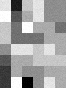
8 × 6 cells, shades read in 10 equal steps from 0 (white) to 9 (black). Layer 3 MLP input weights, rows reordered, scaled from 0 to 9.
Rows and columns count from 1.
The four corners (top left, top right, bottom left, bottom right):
1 4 7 3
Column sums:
29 31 27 22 21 27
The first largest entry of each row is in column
2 2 2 2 1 1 1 3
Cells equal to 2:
7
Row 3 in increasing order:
0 2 3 3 5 5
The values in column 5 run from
1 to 4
